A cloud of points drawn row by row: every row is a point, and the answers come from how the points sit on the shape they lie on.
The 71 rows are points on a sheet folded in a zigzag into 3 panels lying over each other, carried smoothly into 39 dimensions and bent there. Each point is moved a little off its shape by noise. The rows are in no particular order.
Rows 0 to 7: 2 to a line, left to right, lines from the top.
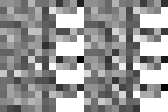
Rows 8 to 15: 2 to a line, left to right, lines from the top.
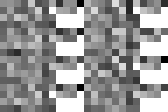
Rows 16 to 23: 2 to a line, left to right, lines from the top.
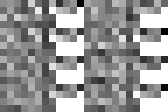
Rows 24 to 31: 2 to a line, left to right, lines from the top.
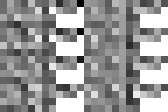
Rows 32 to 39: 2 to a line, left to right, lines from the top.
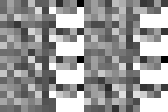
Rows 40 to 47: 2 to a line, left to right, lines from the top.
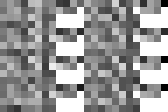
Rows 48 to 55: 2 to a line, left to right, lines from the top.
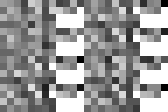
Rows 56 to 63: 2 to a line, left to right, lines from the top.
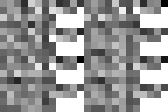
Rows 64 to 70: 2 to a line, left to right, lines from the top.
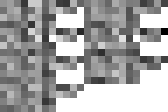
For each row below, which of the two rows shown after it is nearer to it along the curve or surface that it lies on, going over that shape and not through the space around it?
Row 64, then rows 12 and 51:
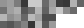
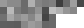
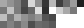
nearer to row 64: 51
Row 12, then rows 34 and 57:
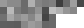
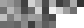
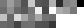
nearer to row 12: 57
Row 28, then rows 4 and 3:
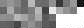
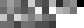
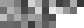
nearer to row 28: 4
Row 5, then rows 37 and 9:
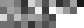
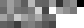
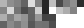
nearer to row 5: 9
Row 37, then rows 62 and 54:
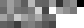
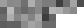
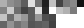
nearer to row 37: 62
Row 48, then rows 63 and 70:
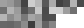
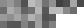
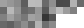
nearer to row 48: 70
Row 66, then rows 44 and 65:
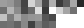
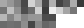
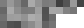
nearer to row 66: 44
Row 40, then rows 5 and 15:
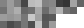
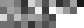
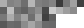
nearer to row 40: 5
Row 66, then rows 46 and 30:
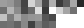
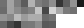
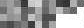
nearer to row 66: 30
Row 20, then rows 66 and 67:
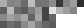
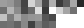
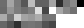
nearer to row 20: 67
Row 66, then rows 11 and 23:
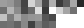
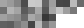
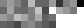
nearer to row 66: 11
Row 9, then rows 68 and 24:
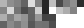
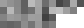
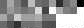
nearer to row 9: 68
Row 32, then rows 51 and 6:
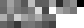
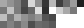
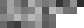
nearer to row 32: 6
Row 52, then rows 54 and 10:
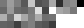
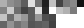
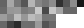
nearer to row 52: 10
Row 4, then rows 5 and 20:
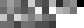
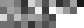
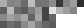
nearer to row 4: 20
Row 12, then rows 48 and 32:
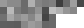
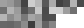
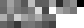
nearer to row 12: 32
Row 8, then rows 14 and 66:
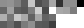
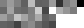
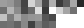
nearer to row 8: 14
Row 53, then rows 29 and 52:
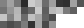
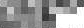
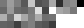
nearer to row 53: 29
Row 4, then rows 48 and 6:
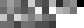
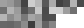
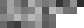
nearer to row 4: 6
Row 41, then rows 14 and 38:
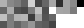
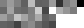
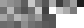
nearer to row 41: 14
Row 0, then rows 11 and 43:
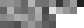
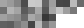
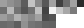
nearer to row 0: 43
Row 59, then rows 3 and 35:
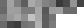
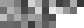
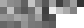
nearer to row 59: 35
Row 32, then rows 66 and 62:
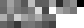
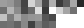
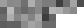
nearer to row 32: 62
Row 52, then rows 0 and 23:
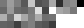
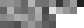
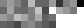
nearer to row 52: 23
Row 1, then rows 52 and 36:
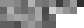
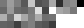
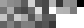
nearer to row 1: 52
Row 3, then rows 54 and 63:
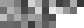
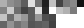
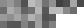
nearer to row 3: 54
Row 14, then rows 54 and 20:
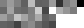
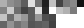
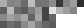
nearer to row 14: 20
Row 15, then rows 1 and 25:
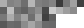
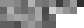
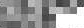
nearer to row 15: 1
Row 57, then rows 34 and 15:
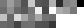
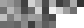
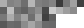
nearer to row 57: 15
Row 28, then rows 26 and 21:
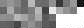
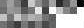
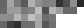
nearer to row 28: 21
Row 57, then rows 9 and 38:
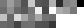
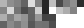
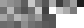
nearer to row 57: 38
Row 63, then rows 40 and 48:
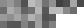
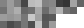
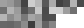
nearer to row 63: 40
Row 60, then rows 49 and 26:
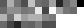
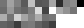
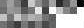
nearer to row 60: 49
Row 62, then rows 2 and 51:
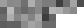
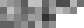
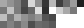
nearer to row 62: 2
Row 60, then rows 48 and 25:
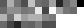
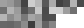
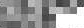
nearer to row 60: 25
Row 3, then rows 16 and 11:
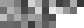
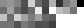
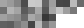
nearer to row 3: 11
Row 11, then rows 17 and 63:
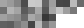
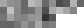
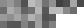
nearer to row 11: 17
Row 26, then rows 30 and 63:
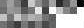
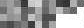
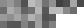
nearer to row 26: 63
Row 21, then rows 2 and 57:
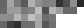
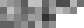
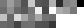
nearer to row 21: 57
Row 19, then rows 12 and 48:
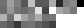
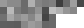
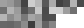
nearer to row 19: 12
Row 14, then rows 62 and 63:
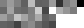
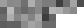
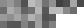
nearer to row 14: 62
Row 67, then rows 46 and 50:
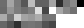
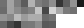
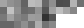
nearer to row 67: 46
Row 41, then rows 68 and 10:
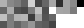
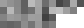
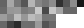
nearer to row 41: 10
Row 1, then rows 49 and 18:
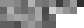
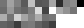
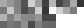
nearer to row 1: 49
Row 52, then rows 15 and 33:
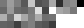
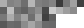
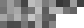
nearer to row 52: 15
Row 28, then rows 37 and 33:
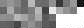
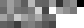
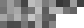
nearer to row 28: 37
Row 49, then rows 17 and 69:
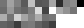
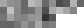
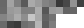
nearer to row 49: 69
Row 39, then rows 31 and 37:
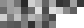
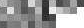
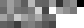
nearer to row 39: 31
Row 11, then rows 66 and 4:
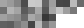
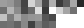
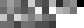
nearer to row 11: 66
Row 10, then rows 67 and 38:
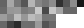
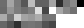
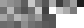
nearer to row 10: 67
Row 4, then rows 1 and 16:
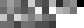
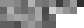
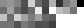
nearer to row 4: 16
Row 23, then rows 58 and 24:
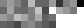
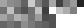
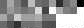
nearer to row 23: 24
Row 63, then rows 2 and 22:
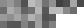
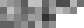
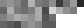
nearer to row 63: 2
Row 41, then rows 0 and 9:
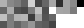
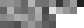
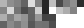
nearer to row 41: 0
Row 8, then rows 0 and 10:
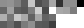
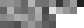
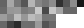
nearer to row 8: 0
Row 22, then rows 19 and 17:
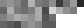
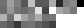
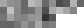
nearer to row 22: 19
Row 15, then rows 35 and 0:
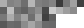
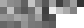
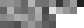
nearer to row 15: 0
